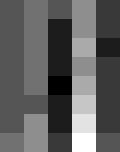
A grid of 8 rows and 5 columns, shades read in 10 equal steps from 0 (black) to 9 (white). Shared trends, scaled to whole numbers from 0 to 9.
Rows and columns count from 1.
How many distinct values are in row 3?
4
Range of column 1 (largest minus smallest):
1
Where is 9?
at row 8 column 4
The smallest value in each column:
3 3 0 5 1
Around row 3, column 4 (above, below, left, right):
5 5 1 1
